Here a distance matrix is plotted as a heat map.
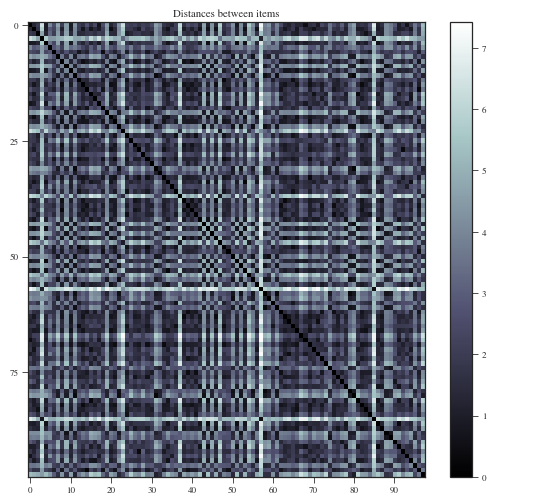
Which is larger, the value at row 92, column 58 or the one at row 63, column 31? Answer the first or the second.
the second
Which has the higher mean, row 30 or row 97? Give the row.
97
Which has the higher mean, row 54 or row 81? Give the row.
54
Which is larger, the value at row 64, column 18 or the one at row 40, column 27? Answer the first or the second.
the first
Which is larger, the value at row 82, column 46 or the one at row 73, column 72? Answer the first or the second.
the second
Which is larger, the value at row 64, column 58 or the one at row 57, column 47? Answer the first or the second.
the second
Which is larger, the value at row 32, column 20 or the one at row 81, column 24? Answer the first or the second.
the first
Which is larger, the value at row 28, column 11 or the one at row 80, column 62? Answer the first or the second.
the first
